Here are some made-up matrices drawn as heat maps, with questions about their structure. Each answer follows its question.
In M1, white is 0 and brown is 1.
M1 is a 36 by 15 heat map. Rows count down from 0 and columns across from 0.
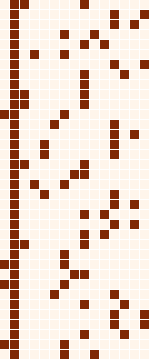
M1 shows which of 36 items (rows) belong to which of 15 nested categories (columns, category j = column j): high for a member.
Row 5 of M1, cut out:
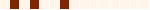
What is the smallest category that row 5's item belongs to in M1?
3
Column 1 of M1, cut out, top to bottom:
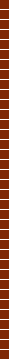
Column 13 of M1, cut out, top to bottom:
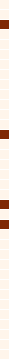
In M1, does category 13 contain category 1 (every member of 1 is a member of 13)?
no
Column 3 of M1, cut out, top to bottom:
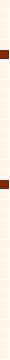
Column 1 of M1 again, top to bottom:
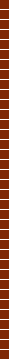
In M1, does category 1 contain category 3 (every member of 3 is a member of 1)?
yes
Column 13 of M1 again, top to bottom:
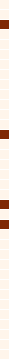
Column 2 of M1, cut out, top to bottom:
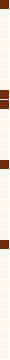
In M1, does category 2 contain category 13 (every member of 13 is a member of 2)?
no
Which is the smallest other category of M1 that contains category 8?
1
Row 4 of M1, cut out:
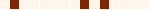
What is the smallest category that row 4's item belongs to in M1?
10
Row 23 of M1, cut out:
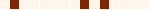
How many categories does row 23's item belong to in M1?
3
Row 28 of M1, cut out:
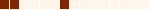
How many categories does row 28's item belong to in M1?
3
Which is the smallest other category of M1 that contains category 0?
6
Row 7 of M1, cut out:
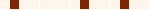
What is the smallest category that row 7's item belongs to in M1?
12
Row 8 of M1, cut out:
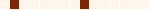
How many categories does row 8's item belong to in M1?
2
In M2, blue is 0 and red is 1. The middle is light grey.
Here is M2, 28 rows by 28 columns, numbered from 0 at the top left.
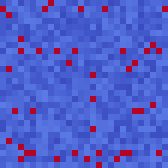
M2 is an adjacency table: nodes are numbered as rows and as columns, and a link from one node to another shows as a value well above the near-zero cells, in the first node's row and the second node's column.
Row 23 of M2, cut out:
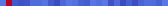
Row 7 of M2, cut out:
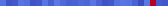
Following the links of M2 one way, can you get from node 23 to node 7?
yes
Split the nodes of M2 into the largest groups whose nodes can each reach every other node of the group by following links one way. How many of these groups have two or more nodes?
0
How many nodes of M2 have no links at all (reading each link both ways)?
0
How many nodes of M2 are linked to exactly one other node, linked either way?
4
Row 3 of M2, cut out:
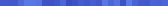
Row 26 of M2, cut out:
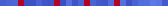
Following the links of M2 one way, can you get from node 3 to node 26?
no
